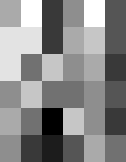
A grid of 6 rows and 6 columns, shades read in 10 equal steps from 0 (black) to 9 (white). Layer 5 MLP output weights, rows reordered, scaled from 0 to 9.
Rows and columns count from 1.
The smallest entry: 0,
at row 5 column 3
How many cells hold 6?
5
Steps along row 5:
down down up down down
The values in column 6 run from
2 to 4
